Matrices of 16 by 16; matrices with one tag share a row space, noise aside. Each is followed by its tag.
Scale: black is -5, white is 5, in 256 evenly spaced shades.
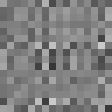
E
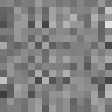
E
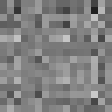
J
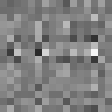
J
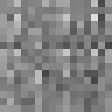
J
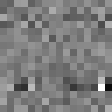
E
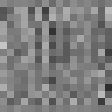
E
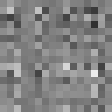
J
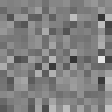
E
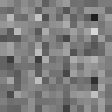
J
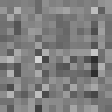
J
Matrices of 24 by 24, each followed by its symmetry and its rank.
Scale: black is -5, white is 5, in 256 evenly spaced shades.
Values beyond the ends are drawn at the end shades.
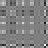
symmetric, rank one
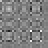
symmetric, rank two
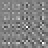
symmetric, rank three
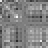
symmetric, rank three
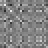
symmetric, rank three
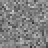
neither, full rank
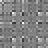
symmetric, rank three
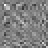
symmetric, rank three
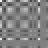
symmetric, rank one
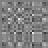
symmetric, rank two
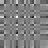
symmetric, rank one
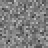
neither, full rank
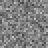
neither, full rank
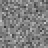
neither, full rank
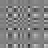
symmetric, rank one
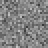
neither, full rank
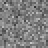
neither, full rank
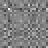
symmetric, rank two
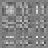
symmetric, rank two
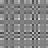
symmetric, rank one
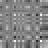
symmetric, rank two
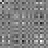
symmetric, rank two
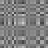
symmetric, rank one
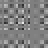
symmetric, rank one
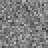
neither, full rank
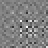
symmetric, rank three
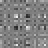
symmetric, rank two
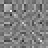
symmetric, rank three
